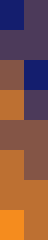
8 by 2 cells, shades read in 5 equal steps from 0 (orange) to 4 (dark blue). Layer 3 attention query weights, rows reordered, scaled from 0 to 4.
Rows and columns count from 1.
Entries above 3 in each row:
1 0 1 0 0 0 0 0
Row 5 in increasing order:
2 2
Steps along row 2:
same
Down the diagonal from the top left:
4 3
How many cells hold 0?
1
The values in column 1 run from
0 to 4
